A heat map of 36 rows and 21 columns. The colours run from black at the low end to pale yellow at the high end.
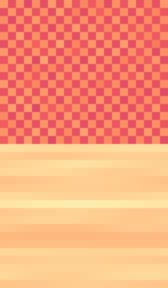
It is made of 2 by 1 panels. Panel 1,1: high, checkered. Panel 2,1: very high, streaked across, faint in contrast.
